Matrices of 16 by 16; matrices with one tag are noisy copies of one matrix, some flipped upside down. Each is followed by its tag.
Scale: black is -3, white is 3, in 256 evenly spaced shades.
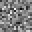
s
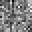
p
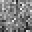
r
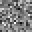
s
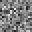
s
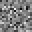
s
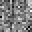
p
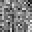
p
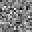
s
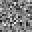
s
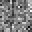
p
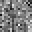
p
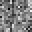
p
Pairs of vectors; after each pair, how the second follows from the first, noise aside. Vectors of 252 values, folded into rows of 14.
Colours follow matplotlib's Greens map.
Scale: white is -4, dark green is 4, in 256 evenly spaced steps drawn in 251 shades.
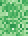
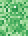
reversed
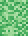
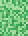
sign-scrambled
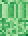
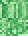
negated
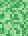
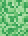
reversed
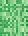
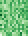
reversed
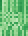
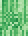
negated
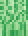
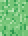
partly zeroed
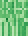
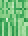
negated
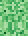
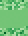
partly zeroed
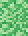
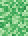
wrapped around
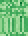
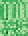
reversed
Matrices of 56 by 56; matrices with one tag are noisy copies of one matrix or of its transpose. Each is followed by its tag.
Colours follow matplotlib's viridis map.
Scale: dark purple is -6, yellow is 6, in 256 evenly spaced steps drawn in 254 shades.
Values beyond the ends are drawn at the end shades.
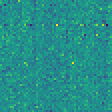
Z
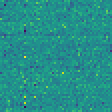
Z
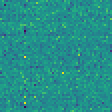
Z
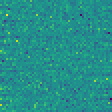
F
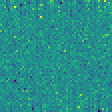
F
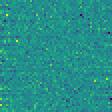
F
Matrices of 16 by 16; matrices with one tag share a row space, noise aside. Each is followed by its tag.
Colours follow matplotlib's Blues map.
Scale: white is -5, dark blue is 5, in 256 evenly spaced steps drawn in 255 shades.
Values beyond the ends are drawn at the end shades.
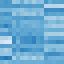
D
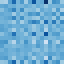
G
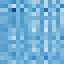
G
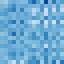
G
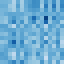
G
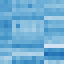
D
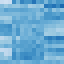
D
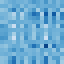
G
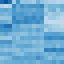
D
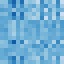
G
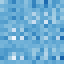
G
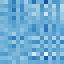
G
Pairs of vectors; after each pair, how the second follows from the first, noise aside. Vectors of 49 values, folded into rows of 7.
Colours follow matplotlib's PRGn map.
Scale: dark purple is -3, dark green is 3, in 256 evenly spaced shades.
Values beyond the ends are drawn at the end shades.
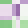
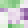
wrapped around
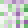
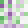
reversed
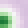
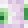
wrapped around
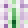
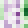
wrapped around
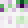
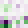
reversed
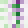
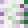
wrapped around
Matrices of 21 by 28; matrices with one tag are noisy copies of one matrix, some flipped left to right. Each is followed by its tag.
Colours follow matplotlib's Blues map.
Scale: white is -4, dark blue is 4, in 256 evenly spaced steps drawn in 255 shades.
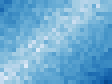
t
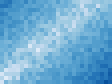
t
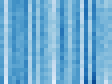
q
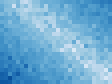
t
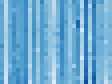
q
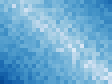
t
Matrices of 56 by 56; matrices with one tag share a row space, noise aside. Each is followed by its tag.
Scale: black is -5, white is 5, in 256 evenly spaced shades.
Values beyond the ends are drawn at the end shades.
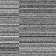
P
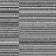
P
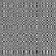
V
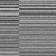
P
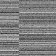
P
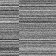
P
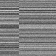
P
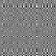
V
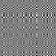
V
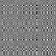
V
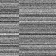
P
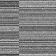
P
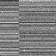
P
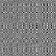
V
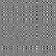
V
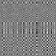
V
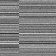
P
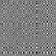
V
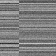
P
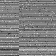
P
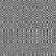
V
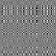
V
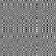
V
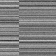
P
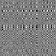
V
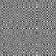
V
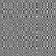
V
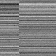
P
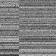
P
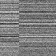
P
